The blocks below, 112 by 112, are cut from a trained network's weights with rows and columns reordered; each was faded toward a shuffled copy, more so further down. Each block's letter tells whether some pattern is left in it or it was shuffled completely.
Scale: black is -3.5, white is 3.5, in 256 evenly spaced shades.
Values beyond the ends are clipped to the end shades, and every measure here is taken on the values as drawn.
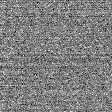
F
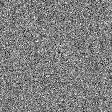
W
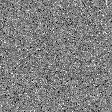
W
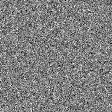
F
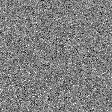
W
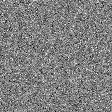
W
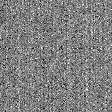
F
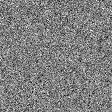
W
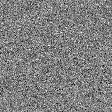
F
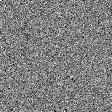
F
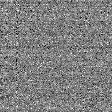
F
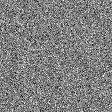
W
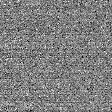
F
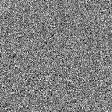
F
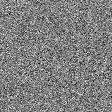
W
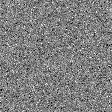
W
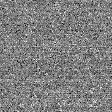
F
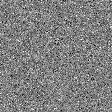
W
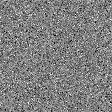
W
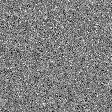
W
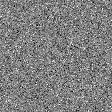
W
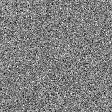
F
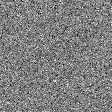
W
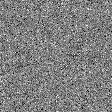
W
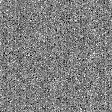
F
